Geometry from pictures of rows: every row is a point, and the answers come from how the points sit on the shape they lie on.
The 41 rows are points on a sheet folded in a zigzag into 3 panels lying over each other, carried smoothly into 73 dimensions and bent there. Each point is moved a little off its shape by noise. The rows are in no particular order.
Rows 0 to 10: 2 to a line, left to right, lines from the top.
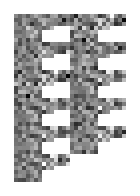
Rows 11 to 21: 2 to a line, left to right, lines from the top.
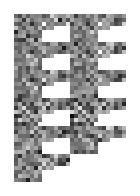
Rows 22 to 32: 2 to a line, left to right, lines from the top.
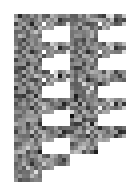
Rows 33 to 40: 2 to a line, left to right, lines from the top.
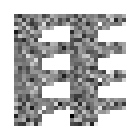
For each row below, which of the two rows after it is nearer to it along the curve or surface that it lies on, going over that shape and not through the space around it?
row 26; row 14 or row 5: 5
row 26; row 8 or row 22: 8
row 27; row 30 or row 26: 30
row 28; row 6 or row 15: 15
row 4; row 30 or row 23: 23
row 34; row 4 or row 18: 18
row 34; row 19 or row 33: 33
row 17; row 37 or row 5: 37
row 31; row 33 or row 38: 38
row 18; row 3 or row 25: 25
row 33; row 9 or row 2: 2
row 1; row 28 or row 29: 28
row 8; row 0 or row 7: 0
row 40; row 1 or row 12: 12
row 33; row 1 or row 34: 34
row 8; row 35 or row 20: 20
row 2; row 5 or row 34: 34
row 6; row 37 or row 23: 23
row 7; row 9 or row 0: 0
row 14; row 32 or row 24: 24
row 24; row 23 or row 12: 12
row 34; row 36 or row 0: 0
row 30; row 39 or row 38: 38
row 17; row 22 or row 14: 22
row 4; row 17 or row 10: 10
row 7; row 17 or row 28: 28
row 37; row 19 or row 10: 19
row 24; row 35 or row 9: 35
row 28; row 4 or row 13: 13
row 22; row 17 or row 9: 17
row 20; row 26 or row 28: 26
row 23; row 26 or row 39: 26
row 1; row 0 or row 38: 38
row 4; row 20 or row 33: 20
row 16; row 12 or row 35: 35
